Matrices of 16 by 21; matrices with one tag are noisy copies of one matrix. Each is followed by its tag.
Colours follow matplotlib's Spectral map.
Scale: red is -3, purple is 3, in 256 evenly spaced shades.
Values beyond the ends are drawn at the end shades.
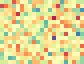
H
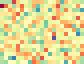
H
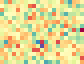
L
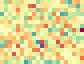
L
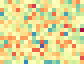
L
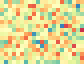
L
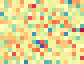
L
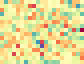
L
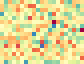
L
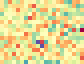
L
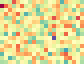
H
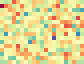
H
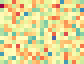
H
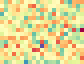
L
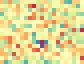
L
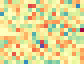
L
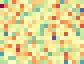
H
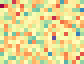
H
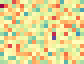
H
